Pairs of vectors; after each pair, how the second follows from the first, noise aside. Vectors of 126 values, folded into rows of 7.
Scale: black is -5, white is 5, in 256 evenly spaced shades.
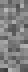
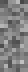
reversed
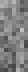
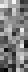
scaled up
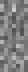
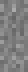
shrunk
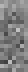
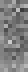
reversed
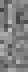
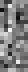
scaled up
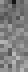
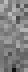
reversed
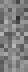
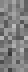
reversed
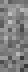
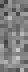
reversed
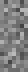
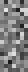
scaled up
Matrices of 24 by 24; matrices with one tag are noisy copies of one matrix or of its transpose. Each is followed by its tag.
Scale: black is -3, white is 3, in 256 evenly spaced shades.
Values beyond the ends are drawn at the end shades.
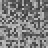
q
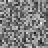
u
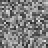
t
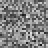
u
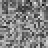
q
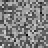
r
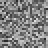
u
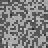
t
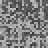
q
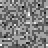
u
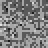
q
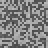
u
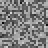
u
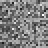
q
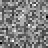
r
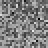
q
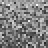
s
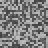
u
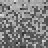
s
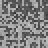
q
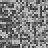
q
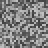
t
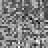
q
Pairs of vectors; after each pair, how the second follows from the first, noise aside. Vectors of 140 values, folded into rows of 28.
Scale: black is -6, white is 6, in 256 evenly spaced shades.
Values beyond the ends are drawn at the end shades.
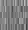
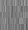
shrunk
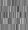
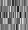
scaled up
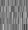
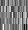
scaled up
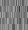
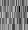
scaled up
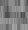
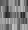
scaled up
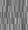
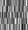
scaled up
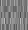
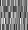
scaled up
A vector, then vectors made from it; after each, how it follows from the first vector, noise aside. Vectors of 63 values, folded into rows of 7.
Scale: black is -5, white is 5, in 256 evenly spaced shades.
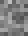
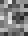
scaled up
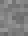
shrunk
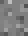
partly zeroed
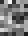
scaled up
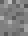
partly zeroed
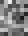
scaled up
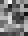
scaled up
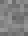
shrunk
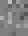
partly zeroed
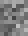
wrapped around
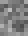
wrapped around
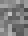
wrapped around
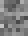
wrapped around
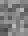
wrapped around
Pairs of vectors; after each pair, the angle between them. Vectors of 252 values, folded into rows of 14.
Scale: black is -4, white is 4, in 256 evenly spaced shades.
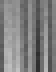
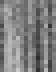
nearly parallel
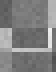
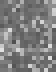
partly aligned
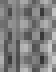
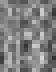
nearly opposite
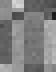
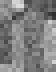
nearly parallel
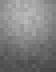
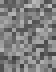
orthogonal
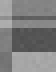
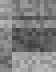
nearly parallel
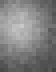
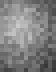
nearly parallel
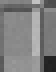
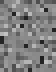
orthogonal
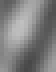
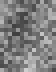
partly opposed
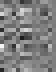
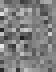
nearly parallel
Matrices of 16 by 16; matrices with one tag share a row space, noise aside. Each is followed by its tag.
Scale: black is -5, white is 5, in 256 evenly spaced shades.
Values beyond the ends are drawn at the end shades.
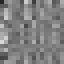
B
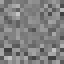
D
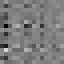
B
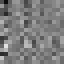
B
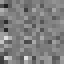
B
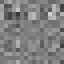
D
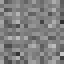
D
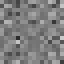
D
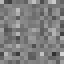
D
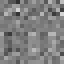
D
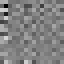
B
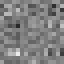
D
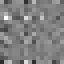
B
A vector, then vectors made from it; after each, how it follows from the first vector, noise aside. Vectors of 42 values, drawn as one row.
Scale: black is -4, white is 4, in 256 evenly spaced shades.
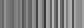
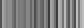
wrapped around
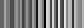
scaled up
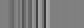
partly zeroed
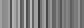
reversed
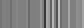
partly zeroed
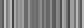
wrapped around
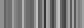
sign-scrambled
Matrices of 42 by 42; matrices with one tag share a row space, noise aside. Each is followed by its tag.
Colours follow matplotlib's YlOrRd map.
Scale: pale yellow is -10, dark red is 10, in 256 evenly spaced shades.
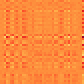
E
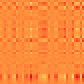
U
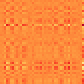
E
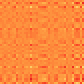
U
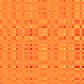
U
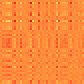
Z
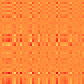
Z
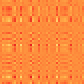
Z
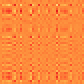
Z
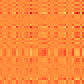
U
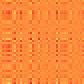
Z
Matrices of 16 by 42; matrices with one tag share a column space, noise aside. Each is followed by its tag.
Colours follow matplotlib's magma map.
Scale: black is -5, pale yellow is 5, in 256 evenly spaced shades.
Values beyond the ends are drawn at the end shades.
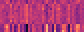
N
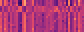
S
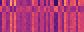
S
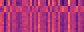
S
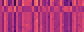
S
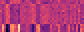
N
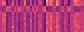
S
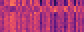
S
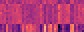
N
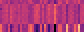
N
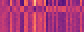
S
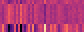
N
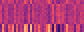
N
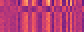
S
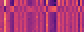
S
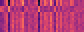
S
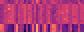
N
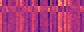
S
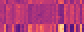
N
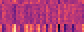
N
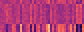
N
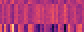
N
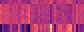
N
